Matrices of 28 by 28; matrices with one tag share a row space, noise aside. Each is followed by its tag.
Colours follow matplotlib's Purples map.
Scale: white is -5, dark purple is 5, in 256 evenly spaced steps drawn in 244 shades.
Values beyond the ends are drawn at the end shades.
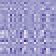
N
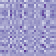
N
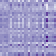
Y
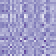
N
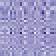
N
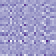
N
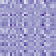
N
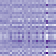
Y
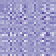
N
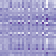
Y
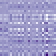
Y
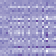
Y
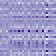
Y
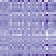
Y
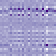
Y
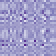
N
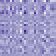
N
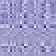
N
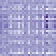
Y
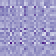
N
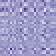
N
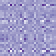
N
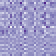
N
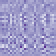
N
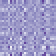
N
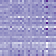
Y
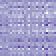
Y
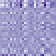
N
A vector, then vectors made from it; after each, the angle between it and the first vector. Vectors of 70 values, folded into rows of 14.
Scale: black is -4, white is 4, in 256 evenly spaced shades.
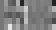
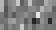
orthogonal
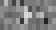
partly aligned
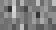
partly opposed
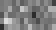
partly aligned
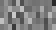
partly aligned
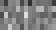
partly aligned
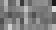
nearly parallel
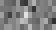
partly aligned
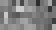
partly aligned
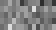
partly aligned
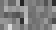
nearly parallel
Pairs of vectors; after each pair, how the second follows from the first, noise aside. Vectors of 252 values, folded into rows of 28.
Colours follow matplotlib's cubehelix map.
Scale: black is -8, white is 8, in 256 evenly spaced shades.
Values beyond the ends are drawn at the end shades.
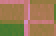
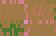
partly zeroed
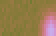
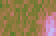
copied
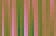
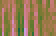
copied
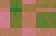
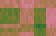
reversed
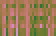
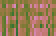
negated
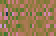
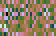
scaled up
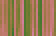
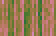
copied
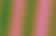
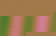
partly zeroed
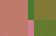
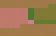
partly zeroed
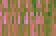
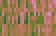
negated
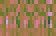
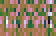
scaled up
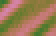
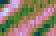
scaled up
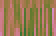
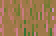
partly zeroed
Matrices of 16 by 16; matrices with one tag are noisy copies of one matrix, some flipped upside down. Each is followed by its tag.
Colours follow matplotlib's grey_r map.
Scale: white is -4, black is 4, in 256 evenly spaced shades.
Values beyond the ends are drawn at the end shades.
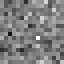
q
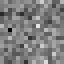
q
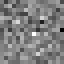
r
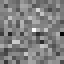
r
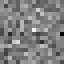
r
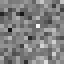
q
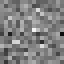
r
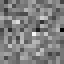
r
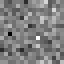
q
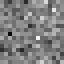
q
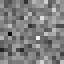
q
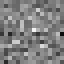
r
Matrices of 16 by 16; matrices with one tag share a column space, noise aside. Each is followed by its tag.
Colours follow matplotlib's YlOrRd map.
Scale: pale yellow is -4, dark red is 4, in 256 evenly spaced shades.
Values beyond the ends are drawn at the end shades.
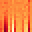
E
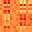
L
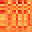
L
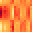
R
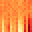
E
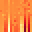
E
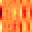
R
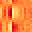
R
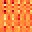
L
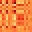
L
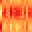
R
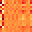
L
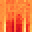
E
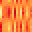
R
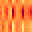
R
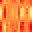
R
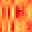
R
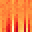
E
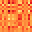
L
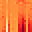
E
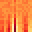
E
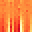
E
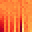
E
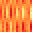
R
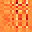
L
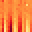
E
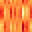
R
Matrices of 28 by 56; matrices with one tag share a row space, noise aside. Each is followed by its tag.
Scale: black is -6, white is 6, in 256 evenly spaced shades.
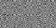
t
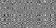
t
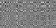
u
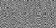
t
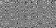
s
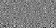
t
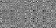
s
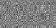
u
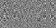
t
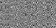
s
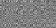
u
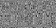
s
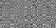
s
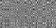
s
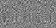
t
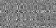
u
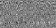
u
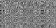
u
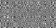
t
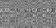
s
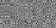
s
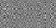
t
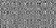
t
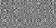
t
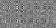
u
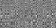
s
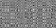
s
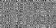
u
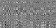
u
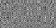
t
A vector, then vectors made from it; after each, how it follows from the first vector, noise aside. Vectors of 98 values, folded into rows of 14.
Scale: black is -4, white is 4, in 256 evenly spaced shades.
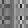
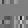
partly zeroed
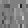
partly zeroed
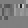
partly zeroed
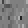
partly zeroed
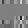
partly zeroed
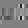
partly zeroed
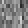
sign-scrambled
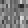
sign-scrambled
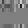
partly zeroed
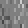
partly zeroed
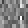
sign-scrambled
